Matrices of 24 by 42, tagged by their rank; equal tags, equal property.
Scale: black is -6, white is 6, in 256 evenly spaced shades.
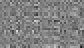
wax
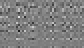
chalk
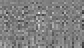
wax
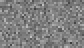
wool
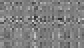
chalk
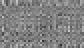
wax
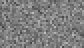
wool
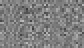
wax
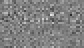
wax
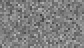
wool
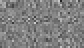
wax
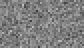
wool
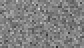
wool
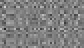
chalk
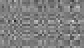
chalk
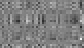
chalk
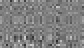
chalk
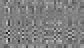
chalk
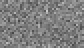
wool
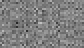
wax
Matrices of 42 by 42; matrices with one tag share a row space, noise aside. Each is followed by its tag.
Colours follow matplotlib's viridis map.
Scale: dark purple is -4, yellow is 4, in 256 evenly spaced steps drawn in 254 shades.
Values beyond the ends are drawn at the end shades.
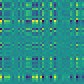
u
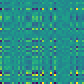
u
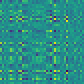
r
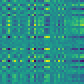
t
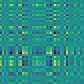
r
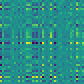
u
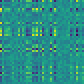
u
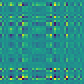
r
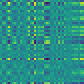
t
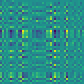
r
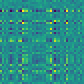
r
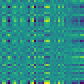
t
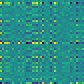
u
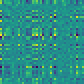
u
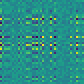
u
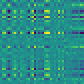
t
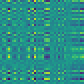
t
